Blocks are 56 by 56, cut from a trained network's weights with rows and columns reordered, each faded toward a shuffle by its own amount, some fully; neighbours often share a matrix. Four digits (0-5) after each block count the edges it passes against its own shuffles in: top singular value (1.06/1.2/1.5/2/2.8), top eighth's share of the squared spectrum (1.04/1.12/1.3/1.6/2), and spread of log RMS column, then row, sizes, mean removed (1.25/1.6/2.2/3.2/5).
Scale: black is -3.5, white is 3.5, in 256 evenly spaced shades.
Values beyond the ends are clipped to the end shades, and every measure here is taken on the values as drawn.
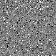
2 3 1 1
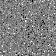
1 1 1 0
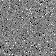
0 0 0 0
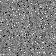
0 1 0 0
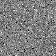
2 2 0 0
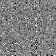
2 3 1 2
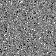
1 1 0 0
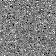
1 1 0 0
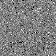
2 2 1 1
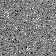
0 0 0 0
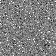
0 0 0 0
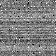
4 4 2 1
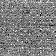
3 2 1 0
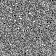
0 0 0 0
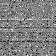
3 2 0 1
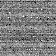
4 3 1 1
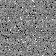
1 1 0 0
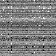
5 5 2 2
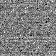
2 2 0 0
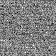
2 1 0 0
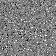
0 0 0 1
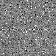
2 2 0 1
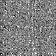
2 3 0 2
